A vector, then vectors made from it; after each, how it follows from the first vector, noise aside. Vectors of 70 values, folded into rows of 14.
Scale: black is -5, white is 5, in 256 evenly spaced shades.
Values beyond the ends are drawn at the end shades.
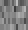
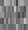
negated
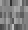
wrapped around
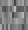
wrapped around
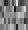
scaled up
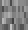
reversed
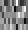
scaled up
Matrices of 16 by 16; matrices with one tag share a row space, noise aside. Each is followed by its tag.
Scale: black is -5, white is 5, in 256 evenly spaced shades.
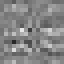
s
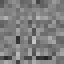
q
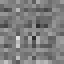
q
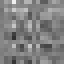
s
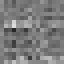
s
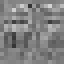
s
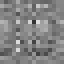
q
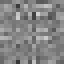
q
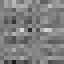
s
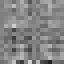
s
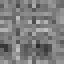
q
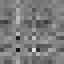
q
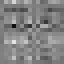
s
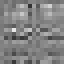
s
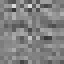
s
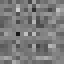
q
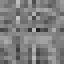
q
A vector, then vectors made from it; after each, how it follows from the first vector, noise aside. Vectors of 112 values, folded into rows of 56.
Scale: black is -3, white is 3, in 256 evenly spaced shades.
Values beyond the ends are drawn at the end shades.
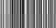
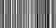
wrapped around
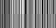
negated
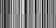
negated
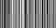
negated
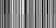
negated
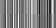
wrapped around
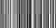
wrapped around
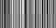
negated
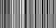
negated
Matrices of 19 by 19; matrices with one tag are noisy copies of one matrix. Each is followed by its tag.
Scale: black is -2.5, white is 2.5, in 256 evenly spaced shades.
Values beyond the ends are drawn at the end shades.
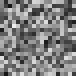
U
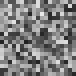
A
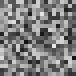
A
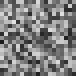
A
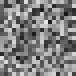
U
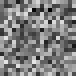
U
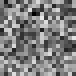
U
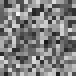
U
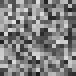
A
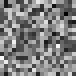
U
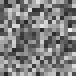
U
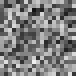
U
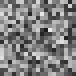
A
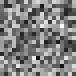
U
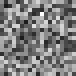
U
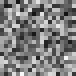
U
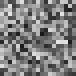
A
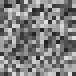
U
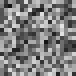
U
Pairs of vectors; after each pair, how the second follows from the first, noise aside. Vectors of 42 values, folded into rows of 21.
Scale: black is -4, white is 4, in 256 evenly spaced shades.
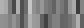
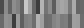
shuffled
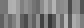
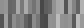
shuffled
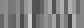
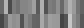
shuffled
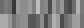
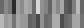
copied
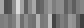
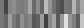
shuffled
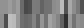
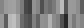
copied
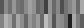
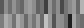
copied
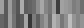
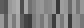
sign-scrambled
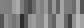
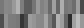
copied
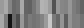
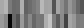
copied
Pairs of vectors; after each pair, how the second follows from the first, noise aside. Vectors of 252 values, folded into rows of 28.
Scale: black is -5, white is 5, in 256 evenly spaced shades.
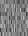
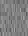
shrunk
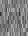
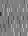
partly zeroed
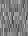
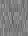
shrunk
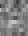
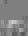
partly zeroed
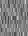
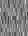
copied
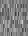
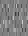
partly zeroed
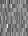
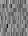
negated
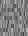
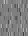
partly zeroed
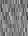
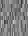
shuffled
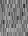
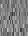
shuffled
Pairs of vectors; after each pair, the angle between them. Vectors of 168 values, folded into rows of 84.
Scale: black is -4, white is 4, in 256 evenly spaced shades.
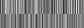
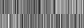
orthogonal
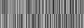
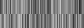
orthogonal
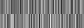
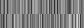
partly opposed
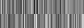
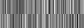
orthogonal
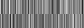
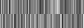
partly opposed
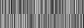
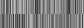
nearly opposite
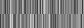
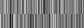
nearly opposite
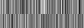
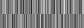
partly aligned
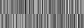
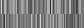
orthogonal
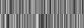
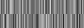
nearly opposite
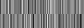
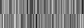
orthogonal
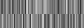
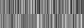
orthogonal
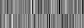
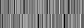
orthogonal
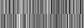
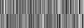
orthogonal
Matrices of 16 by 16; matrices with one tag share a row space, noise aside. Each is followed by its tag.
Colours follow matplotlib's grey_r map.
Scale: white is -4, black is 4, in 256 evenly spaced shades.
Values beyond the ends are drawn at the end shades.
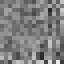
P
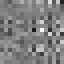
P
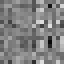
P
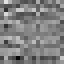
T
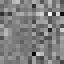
P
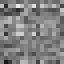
T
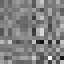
P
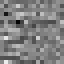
T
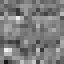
T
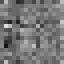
T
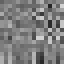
P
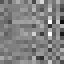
P
